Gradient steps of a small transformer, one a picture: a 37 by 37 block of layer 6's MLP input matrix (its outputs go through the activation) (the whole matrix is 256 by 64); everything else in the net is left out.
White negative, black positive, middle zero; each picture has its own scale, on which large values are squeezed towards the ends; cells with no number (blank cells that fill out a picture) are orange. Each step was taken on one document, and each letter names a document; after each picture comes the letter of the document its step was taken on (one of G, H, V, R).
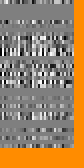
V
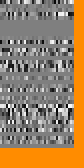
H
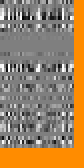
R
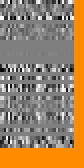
R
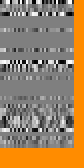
H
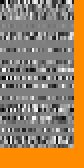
H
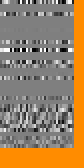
H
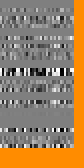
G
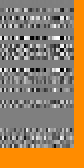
G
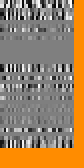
R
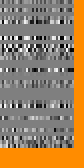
G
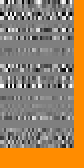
R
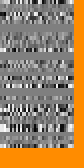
H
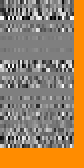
R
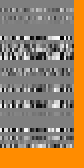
G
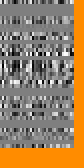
V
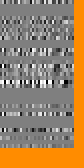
V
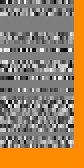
H
